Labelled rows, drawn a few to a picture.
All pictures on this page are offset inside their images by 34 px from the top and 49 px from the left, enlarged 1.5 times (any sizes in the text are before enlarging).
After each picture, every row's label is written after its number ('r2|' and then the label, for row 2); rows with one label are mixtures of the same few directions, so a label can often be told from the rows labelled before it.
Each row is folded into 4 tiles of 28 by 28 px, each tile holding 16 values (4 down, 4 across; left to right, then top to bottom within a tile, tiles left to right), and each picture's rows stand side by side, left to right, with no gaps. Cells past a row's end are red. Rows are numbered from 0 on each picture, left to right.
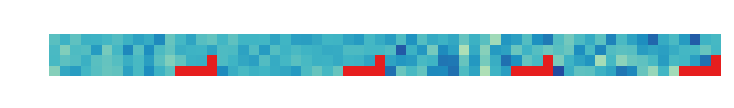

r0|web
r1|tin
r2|web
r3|tin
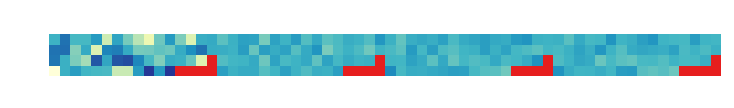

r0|tin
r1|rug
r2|tin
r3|tin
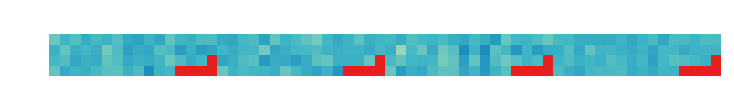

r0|web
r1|tin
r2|web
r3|web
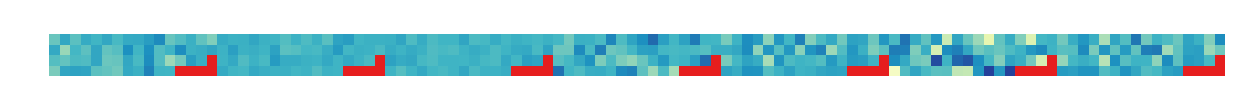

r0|web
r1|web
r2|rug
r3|tin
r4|rug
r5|tin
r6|rug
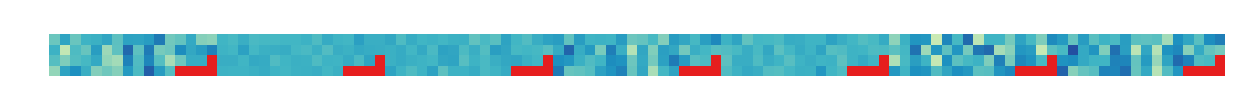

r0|web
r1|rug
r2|web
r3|web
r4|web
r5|rug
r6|web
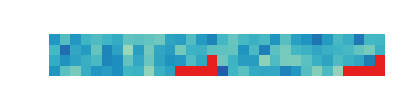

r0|web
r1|tin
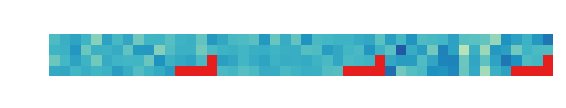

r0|rug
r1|rug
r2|web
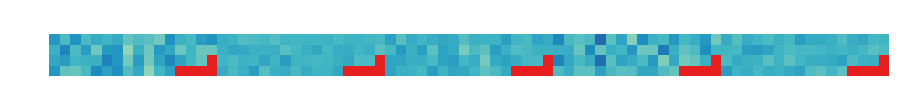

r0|web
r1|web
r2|web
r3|rug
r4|tin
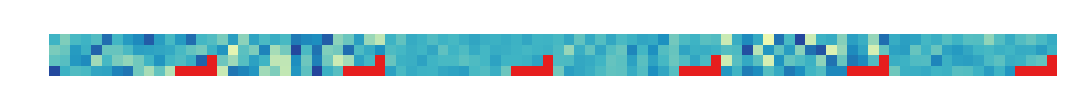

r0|tin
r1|web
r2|tin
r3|web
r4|rug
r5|tin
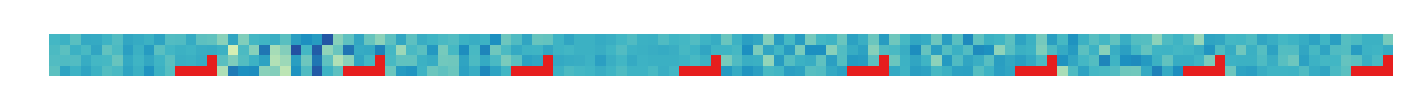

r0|web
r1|web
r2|web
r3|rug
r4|rug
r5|rug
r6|tin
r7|web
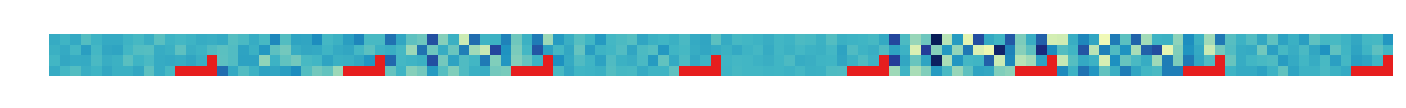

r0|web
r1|tin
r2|rug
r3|rug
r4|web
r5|rug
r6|rug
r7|rug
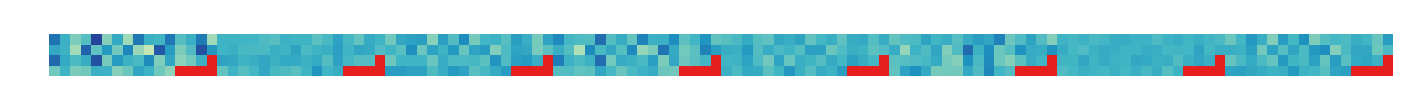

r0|rug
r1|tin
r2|rug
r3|rug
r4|rug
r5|web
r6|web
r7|rug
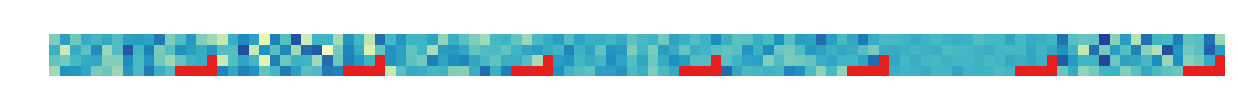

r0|web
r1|rug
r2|tin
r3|web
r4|tin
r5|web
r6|rug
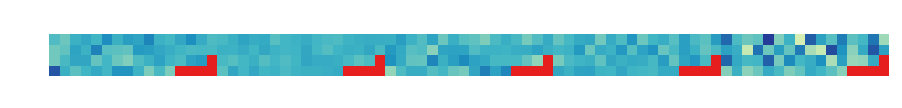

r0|tin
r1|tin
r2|tin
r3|rug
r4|rug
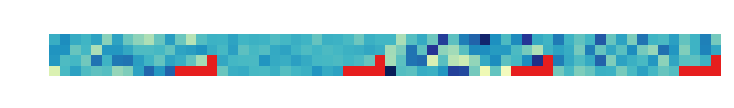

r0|tin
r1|tin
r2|tin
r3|rug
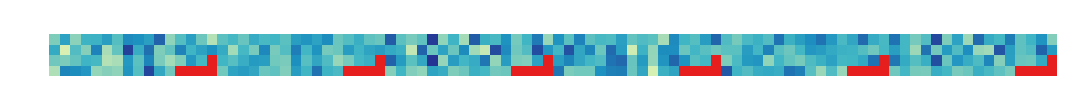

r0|web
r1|web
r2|rug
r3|web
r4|tin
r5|rug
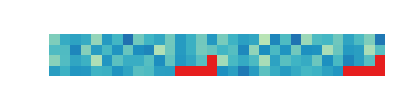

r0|rug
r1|rug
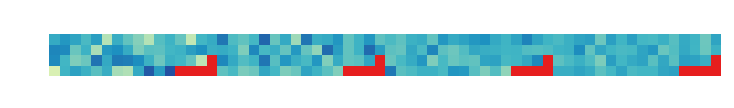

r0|tin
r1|rug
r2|tin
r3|rug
